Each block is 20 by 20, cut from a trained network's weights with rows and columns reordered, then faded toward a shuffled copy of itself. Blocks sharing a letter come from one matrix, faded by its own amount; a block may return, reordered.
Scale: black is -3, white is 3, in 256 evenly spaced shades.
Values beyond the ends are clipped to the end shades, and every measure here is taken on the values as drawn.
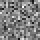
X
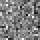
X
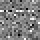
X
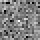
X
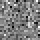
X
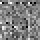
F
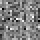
F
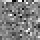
X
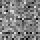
F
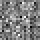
F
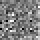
F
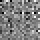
F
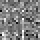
F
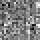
F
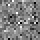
X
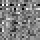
F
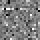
X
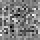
F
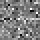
X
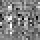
F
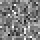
X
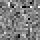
X
